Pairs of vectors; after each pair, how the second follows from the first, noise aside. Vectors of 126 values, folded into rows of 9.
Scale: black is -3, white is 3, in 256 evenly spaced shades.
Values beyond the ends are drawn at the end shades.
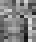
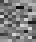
shuffled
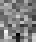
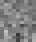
shrunk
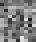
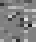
partly zeroed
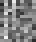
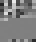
partly zeroed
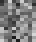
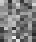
negated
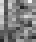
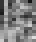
negated
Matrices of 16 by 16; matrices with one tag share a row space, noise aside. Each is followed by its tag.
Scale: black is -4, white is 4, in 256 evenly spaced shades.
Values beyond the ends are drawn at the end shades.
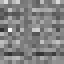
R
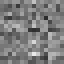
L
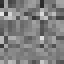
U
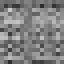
R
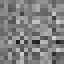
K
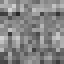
R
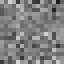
K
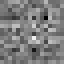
L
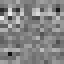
R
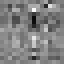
L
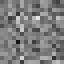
K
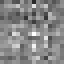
L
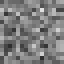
U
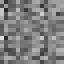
U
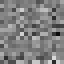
K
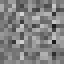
K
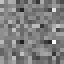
K
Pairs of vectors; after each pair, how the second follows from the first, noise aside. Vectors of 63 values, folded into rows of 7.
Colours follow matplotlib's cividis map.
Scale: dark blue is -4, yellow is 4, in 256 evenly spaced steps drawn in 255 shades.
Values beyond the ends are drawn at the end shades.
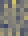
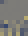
partly zeroed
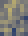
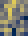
scaled up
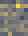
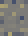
partly zeroed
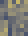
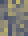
copied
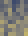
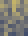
negated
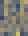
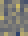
negated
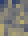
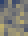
copied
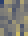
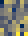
scaled up
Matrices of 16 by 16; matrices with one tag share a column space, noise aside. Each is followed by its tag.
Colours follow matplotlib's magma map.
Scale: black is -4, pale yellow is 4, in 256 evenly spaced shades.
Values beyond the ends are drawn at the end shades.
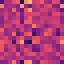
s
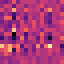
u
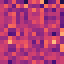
s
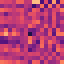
s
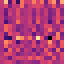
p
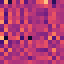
p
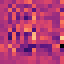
u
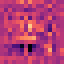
u
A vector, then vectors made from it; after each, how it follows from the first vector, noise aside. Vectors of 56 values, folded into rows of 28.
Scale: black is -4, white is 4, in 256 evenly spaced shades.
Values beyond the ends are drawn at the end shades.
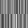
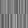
shrunk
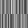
reversed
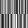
scaled up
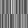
reversed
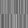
shrunk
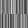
reversed
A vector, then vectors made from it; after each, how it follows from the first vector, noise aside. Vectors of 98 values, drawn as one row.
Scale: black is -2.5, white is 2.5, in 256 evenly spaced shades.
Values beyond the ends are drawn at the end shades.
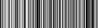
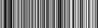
reversed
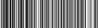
negated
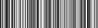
sign-scrambled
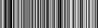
reversed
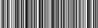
sign-scrambled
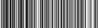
negated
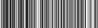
negated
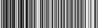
negated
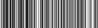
negated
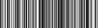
sign-scrambled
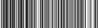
negated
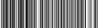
negated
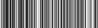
negated
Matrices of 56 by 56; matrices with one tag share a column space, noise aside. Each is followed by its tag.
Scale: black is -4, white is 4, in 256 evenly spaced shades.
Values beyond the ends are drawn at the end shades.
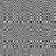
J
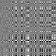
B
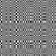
J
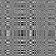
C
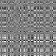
B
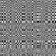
J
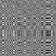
C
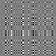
C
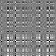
B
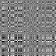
B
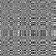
C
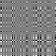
B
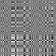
B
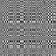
J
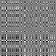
B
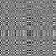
C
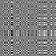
C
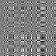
B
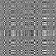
C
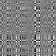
B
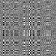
C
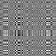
C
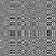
C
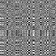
C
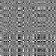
B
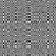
J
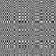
J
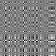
B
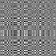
C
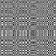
C
